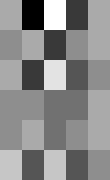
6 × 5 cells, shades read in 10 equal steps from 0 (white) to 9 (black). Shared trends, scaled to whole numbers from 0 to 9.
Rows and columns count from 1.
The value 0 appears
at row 1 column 3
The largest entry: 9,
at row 1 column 2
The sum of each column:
20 32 20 32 20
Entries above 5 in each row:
2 1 2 0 0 2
